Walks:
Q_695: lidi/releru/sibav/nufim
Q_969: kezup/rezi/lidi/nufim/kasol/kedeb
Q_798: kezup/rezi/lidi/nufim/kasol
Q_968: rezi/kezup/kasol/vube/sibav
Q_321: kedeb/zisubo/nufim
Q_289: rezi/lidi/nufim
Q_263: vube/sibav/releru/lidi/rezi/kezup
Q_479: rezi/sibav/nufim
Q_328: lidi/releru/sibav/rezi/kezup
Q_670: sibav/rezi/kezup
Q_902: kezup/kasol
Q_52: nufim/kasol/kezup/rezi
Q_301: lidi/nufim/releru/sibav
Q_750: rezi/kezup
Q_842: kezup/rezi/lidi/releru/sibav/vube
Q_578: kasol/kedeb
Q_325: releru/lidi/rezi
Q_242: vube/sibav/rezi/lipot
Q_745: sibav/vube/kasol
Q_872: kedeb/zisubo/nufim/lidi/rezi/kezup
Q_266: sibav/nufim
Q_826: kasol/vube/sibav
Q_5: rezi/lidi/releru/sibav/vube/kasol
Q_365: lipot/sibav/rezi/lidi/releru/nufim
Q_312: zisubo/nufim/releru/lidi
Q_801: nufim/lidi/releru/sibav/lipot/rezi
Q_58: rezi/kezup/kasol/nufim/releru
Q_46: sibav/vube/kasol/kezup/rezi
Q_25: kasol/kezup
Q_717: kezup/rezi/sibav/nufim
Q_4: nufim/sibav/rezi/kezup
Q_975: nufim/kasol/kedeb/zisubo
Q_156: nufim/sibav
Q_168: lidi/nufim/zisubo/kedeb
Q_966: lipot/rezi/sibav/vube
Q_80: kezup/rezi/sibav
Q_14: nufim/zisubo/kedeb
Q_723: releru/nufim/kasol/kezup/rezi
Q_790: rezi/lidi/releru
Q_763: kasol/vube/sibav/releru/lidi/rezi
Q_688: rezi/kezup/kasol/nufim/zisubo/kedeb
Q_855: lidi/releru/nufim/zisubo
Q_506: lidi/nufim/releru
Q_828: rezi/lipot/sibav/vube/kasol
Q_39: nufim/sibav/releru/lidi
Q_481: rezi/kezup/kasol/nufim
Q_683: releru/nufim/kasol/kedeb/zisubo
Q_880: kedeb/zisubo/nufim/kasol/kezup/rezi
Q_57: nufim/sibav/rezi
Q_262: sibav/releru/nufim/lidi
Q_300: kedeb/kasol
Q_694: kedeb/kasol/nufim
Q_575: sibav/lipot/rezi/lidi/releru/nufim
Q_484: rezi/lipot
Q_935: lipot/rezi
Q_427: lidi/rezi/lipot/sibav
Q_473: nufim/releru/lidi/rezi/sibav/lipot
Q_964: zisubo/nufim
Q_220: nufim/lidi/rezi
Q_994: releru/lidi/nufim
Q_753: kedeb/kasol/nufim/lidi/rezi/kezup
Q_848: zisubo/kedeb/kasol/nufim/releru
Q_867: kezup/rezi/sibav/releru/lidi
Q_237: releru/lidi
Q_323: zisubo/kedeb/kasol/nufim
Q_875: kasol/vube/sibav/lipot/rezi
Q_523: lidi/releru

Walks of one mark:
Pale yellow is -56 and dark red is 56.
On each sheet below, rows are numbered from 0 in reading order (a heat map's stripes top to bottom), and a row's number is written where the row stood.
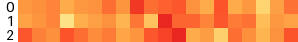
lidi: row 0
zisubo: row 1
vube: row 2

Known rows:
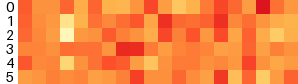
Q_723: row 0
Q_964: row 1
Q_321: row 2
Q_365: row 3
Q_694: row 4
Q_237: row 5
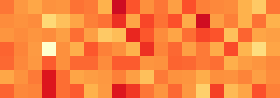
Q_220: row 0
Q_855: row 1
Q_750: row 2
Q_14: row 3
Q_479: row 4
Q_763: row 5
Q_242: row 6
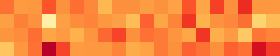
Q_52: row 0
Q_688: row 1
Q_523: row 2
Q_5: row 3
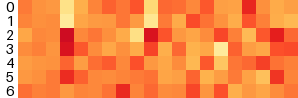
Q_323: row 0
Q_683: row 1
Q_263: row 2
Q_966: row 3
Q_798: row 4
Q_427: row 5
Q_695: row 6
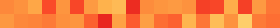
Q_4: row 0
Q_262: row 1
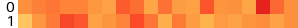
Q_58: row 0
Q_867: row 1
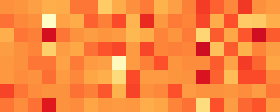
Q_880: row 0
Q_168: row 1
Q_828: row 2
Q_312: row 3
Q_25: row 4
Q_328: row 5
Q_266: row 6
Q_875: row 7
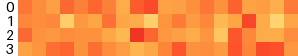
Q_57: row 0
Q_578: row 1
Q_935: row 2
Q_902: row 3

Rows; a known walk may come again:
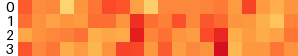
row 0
Q_694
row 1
Q_289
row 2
Q_790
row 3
Q_506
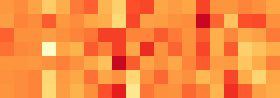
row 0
Q_872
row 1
Q_328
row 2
Q_994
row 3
Q_168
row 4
Q_325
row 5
Q_578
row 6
Q_848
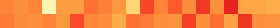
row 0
Q_975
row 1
Q_481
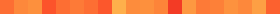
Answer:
Q_156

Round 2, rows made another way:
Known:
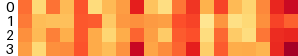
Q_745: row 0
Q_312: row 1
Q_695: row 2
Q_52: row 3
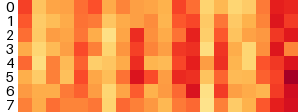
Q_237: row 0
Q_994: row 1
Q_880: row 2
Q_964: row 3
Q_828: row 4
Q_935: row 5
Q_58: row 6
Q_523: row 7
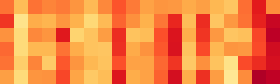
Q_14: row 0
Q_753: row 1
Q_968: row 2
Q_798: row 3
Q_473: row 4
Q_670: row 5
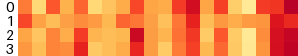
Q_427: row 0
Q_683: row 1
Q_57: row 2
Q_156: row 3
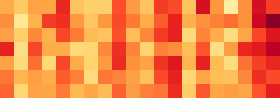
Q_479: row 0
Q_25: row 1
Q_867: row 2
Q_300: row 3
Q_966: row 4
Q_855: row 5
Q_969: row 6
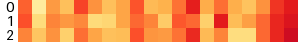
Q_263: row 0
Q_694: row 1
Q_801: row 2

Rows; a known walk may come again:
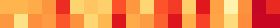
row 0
Q_266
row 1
Q_4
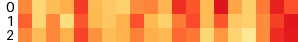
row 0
Q_289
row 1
Q_5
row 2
Q_39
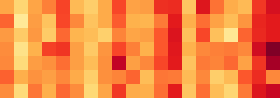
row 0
Q_481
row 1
Q_263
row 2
Q_575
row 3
Q_25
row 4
Q_902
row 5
Q_168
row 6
Q_328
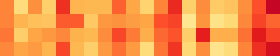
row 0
Q_763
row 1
Q_312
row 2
Q_323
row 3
Q_301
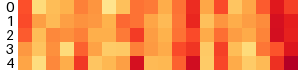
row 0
Q_872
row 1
Q_683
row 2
Q_975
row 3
Q_365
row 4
Q_46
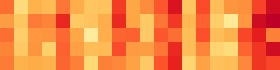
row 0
Q_798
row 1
Q_156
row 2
Q_321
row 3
Q_801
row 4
Q_855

